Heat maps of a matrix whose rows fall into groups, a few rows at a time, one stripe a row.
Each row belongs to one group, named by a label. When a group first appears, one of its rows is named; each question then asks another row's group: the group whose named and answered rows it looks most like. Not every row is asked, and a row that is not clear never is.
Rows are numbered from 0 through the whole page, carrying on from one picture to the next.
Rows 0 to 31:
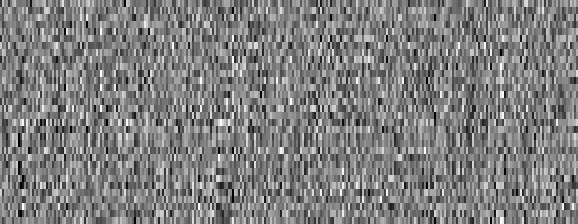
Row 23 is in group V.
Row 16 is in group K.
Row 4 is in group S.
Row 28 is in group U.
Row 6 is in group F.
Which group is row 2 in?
K
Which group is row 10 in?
S
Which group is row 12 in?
S
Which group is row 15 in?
S
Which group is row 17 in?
V
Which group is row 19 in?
V
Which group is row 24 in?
V
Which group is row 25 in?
U
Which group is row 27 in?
F
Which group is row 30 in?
V
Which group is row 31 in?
K
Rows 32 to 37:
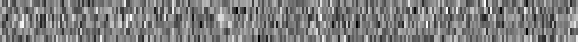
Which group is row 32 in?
F
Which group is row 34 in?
V
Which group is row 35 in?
V
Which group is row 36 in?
F
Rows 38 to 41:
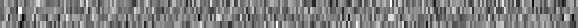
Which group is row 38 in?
K
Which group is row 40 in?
U
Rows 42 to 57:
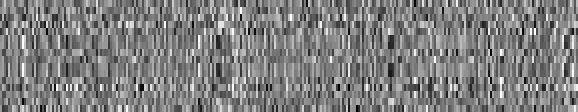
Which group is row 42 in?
K
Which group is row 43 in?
S
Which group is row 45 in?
V
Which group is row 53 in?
K
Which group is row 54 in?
S
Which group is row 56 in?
U
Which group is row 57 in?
V
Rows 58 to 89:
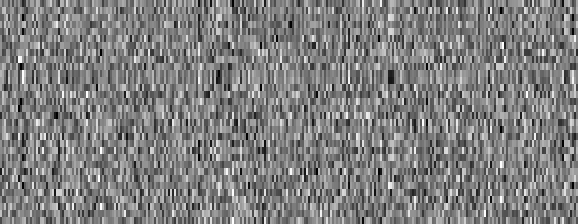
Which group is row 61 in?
F
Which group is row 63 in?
V
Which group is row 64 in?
K
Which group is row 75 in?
K
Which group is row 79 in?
S
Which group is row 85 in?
S
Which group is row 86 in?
K
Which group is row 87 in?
S
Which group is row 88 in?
F
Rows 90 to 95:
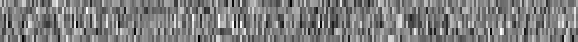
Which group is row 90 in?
F
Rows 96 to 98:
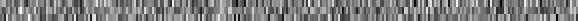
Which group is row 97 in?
V
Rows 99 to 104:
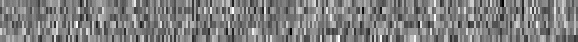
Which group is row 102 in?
S
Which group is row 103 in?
F
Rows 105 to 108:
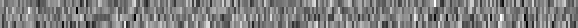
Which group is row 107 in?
K
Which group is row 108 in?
F
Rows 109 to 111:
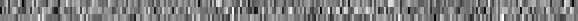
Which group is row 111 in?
K
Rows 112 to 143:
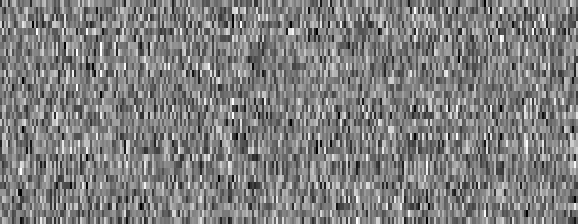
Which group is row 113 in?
K
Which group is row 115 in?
F
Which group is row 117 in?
K
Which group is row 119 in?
S
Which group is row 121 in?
F
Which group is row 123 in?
U
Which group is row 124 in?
S
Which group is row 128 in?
S
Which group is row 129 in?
F
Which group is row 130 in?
U
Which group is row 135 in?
V
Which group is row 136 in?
V
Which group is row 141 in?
S
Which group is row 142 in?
F
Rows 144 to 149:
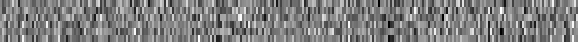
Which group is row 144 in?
V
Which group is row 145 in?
K
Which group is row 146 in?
S
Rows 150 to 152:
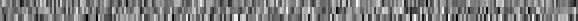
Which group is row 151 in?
S
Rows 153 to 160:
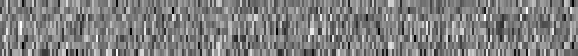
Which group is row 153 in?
U
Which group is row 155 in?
F
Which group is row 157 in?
V
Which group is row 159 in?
U
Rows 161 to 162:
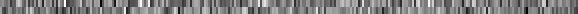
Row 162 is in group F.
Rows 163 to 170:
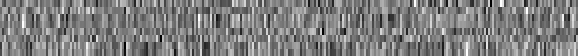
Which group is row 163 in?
K
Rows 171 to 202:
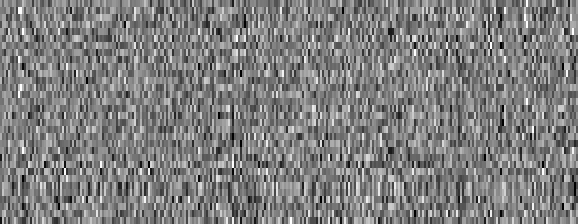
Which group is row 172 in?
V
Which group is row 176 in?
K
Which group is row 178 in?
K
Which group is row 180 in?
U
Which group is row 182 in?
F
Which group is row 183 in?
V
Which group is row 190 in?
U
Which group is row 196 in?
U
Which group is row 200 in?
U
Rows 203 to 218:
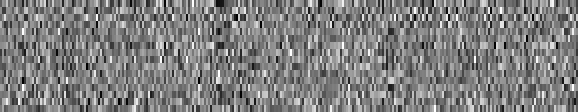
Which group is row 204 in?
K
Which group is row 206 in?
K
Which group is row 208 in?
F
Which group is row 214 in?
U
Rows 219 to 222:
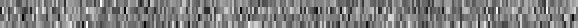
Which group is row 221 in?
U
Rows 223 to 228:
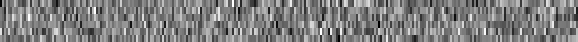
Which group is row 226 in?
V
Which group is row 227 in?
F
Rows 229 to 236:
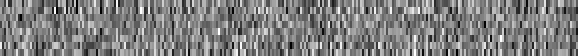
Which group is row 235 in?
F
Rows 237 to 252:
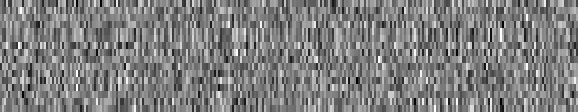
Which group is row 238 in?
V
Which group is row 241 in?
K
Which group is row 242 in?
K
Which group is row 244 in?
K
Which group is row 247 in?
S
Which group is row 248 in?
V
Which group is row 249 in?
S
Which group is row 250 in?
U
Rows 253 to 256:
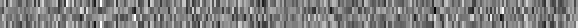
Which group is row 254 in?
K
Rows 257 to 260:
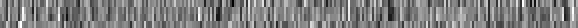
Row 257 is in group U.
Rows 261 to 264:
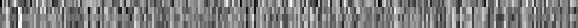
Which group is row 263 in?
V
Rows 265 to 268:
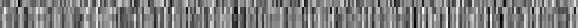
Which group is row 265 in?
V
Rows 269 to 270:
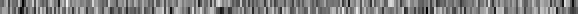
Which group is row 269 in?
U
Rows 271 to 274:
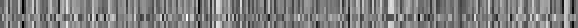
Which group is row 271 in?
U
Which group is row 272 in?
U
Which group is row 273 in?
S
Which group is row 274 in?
U
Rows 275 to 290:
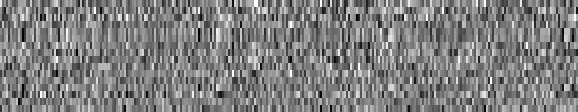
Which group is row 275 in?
F
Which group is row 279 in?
U
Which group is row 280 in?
U
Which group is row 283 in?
F
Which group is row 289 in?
V
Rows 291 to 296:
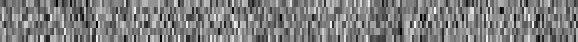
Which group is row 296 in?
S
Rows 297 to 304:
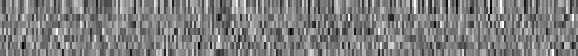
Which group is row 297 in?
K
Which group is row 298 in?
K
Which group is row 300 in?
K
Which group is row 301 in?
F
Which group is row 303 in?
U
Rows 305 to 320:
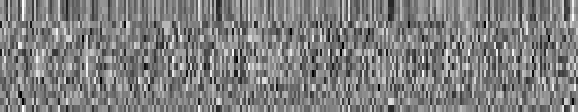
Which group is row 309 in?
F
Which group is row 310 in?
F
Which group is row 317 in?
V
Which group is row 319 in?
U
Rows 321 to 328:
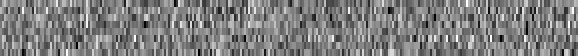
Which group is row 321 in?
F
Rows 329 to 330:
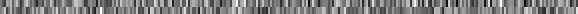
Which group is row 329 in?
K
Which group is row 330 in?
S
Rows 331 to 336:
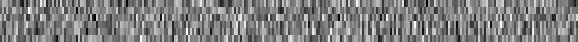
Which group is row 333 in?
S
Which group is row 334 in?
K
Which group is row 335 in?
K
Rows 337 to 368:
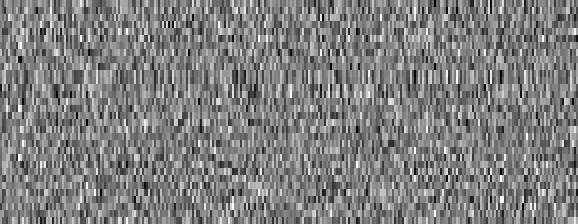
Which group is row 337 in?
K
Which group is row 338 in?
K
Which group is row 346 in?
K
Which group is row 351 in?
U
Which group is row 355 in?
V
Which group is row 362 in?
K
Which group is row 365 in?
K
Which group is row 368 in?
V
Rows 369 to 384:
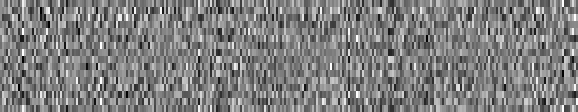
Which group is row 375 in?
S
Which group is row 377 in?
U
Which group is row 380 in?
S
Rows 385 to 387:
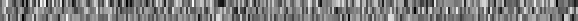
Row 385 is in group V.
